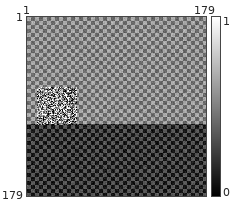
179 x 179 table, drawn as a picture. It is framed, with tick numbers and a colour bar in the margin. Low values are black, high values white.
Roughest part: middle left. Seam: horizontal, 60% of the way down, the top part higher. Odd patch: rougher, in the middle left.
